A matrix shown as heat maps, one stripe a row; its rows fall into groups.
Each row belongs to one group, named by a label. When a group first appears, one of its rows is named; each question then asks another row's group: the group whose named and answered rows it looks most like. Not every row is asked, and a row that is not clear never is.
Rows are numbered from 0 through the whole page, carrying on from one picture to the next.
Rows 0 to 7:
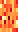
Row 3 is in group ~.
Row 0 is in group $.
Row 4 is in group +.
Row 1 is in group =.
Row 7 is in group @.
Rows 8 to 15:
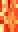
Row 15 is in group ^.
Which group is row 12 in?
$
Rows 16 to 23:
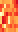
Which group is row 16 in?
@
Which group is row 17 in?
$
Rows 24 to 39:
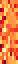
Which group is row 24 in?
+
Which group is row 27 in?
$
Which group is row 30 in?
$
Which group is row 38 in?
$
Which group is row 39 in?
~
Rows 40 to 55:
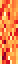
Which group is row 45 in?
@
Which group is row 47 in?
$
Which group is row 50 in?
~
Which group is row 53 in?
~
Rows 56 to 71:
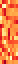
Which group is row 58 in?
~
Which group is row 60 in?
^
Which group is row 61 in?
@
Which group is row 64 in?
+
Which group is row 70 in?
@
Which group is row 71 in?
~
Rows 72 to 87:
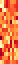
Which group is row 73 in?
^
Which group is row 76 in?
$
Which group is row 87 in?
^
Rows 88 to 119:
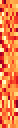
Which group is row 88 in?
~
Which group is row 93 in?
^
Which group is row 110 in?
~
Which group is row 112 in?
+
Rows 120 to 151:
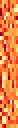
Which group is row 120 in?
+
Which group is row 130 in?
$
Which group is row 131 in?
~
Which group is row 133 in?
^
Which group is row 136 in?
~
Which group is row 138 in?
+
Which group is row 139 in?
+
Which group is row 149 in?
+
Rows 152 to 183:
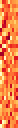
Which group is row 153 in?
^
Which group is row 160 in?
+
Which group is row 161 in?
^
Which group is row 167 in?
=
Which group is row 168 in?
^
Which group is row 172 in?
^
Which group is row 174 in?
$
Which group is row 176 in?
$
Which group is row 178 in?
^
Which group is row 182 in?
+
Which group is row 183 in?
^
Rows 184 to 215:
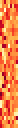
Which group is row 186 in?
$
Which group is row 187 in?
^
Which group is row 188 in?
^
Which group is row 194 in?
$
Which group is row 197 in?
+
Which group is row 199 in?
$
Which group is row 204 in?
=
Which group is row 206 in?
+
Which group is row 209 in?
^
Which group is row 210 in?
^
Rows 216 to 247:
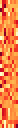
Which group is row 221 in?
@
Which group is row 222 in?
$
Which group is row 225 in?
^
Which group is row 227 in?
$
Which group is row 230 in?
+
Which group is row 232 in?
=
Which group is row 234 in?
=
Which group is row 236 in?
~
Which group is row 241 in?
@
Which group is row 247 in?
$
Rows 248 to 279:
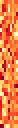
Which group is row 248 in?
=
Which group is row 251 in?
$
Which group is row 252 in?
=
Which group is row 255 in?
^
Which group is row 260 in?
+
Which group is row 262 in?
@
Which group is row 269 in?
@
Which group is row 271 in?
=
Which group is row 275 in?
+
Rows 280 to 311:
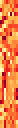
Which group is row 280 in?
^
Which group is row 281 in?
@
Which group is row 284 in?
~
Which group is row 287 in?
=
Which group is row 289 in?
~
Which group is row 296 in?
=
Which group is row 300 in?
~
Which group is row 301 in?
~
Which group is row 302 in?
$
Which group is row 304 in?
$
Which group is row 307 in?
=
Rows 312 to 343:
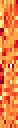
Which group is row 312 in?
$
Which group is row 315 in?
=
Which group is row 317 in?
=
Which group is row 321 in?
~
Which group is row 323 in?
@
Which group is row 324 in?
=
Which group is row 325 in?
~
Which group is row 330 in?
$
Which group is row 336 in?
^
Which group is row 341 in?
$
